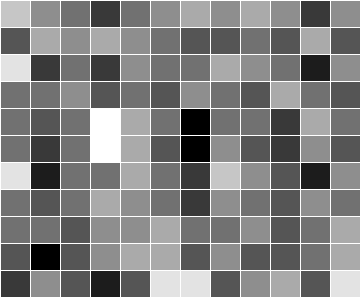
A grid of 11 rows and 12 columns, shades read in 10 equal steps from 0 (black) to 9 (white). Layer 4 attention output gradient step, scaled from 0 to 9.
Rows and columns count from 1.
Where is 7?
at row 1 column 1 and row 7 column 8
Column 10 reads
5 3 4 6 2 2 3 3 3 3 6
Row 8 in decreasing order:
6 5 5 5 4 4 4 4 4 3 3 2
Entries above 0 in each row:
12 12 12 12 11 11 12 12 12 11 12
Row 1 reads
7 5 4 2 4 5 6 5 6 5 2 5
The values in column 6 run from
3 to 8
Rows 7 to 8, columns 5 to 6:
6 4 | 5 4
